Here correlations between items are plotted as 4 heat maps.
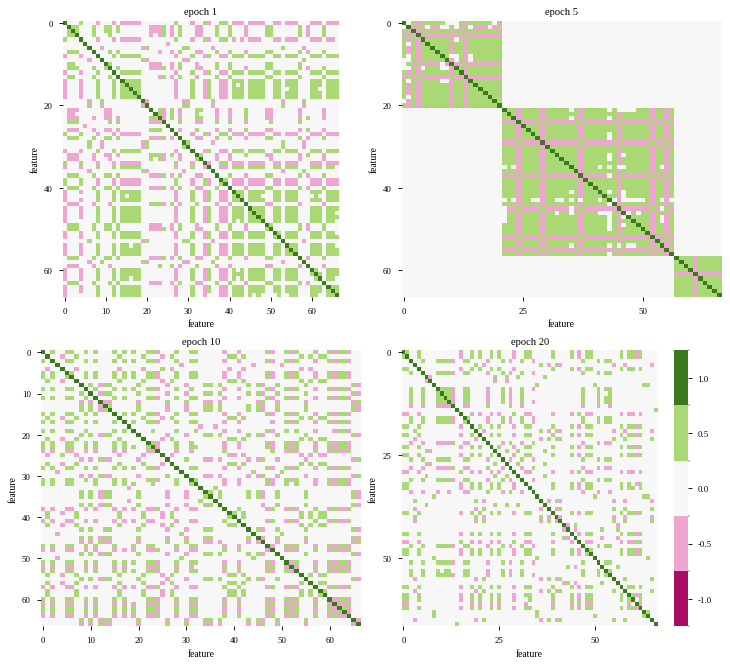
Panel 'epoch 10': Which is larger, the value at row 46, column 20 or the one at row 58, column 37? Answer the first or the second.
the second
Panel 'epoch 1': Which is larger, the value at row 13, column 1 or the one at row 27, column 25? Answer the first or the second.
the first
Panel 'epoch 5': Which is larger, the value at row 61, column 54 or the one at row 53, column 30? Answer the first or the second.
the second
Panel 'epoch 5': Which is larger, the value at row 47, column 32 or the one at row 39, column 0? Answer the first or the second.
the first
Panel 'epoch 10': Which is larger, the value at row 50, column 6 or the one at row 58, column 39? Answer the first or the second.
the second
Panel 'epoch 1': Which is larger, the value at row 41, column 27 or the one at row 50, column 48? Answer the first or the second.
the second
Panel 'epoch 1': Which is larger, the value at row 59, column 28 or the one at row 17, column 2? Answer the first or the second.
the second
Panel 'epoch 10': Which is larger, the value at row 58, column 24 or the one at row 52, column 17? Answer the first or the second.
the first
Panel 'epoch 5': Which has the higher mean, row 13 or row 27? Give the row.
27
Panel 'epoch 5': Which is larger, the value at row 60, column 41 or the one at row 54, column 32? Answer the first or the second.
the second
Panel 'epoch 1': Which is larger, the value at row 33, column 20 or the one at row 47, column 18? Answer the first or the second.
the second
